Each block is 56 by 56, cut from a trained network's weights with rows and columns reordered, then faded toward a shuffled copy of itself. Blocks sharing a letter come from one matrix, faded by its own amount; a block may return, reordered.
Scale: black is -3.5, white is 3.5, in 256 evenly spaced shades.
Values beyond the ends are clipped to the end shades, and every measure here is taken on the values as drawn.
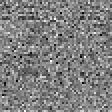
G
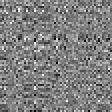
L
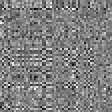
L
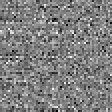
G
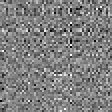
L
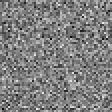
G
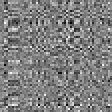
L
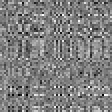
L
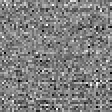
G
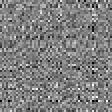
L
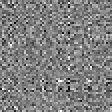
L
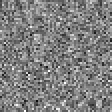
G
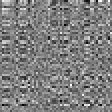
L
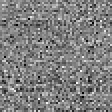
G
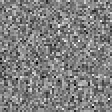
G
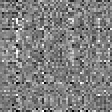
L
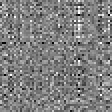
L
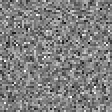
G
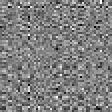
L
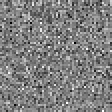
G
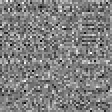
G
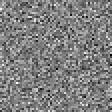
G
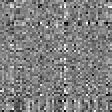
L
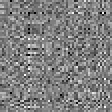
L
